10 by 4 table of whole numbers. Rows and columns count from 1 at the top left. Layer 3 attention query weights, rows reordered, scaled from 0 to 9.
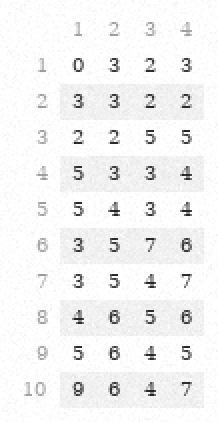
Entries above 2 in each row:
2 2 2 4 4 4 4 4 4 4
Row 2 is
3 3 2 2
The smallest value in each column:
0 2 2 2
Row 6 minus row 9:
-2 -1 3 1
